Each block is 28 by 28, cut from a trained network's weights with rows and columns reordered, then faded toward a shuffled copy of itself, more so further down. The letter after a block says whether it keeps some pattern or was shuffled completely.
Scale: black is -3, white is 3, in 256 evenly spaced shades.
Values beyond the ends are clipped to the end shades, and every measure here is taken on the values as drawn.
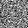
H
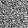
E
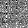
H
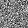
E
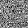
H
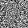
E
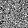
E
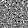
E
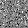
E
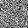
E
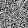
E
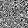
H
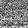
H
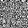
H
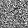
E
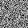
E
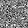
H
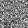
H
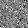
E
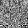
H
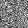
H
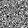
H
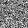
E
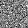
E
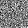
E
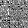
H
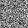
E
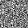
H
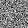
E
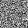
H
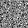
E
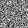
E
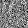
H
